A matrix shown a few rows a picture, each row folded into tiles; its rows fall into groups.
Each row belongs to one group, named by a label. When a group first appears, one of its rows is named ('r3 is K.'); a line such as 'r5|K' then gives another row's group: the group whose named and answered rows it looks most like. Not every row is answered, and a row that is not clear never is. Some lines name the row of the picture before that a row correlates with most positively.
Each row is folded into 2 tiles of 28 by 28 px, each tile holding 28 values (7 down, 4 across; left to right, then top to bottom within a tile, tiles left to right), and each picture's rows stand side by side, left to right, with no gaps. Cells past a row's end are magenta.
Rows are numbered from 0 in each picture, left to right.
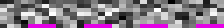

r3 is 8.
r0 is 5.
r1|5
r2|8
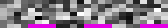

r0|5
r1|5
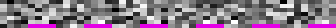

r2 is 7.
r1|7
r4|8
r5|7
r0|5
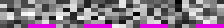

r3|5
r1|5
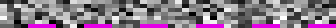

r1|5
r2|5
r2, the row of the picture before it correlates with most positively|3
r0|5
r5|5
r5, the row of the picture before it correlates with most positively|1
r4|8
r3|7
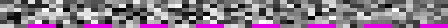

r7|5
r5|7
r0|8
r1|5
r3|7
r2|7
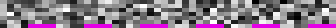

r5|8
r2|7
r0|5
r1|8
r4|7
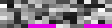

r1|8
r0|5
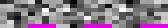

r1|8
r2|8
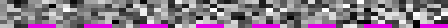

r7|5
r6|7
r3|7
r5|8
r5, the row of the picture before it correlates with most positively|0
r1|8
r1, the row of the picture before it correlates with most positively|2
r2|7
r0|8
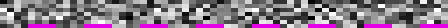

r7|8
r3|5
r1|7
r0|5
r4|7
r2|8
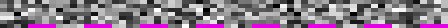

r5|5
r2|8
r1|7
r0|5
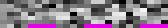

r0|8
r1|5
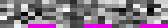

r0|7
